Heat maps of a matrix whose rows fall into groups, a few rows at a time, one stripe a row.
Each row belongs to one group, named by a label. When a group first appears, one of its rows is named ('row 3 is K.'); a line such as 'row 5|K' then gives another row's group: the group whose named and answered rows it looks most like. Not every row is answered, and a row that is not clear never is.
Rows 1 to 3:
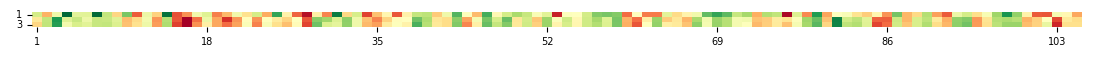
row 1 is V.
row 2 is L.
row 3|L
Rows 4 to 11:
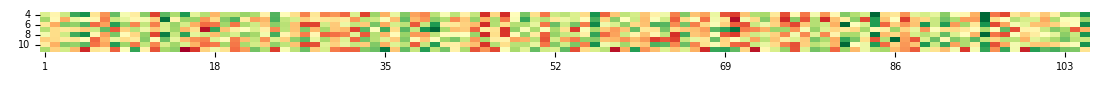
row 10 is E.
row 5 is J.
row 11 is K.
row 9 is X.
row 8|E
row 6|E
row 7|K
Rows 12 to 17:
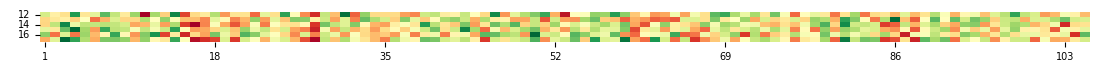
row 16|L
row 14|L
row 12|V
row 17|E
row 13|X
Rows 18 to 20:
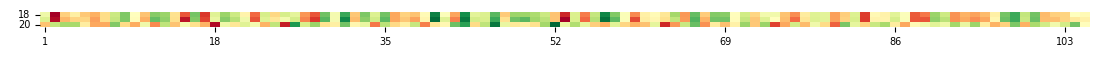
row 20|X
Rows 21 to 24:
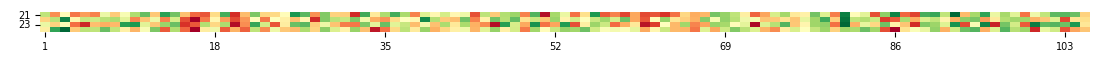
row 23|K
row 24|L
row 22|L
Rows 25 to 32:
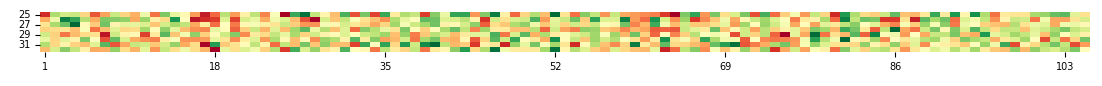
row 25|X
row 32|X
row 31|K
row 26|E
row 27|E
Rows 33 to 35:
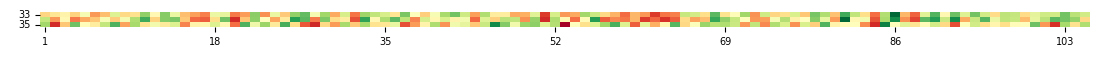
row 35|V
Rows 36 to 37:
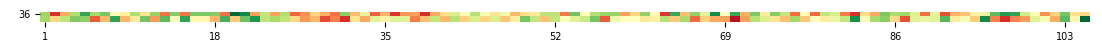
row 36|V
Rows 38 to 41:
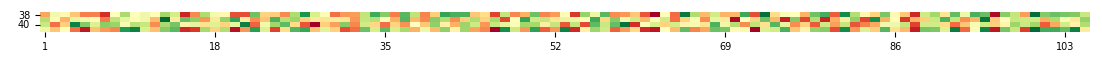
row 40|V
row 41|K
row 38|X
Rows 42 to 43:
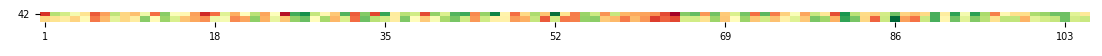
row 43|X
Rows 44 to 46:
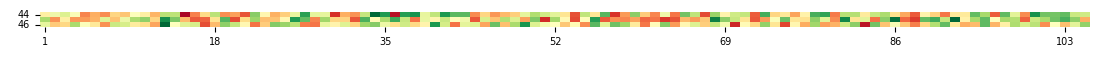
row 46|J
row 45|K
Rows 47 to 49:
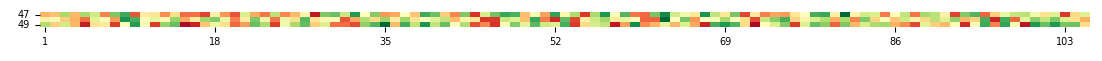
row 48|K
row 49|K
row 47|L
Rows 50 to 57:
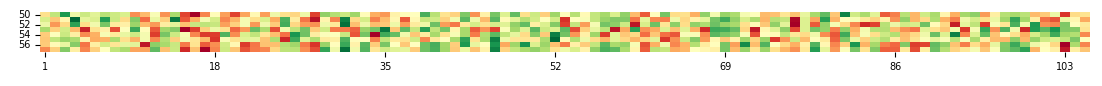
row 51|V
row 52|V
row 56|J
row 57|J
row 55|X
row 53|K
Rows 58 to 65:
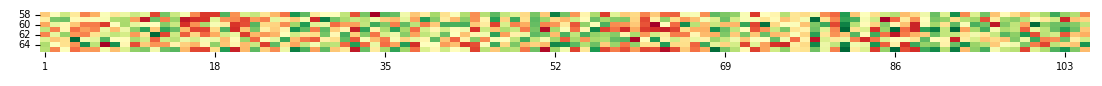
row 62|J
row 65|K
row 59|L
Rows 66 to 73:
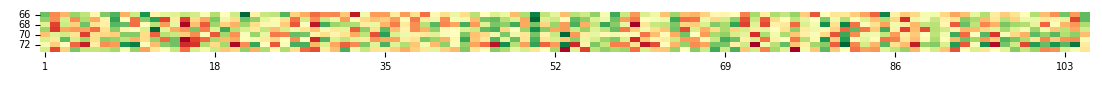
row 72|K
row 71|L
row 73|V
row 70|K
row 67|L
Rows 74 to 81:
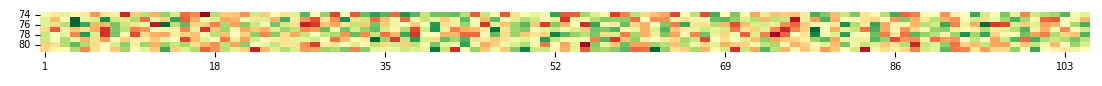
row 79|X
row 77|J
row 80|E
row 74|X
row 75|V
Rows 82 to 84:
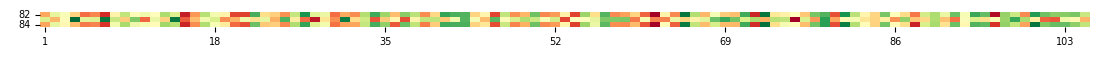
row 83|V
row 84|X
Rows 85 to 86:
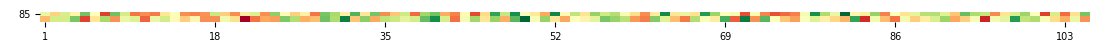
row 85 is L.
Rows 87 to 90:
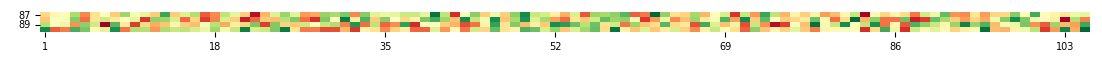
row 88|J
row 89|L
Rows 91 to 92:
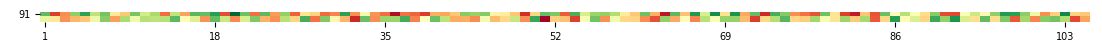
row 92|K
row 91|V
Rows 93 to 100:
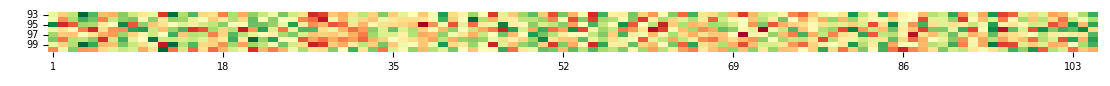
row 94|E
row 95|V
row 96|K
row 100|J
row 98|E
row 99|E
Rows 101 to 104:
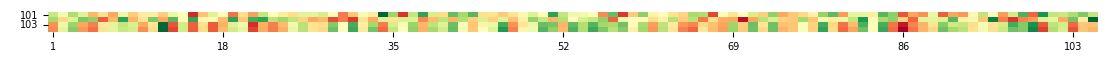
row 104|J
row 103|J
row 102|E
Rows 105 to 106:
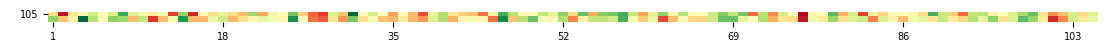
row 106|V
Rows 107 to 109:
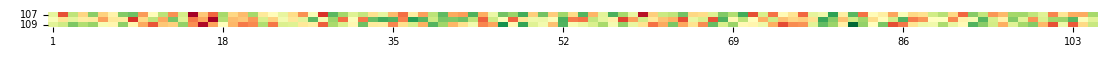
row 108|X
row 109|L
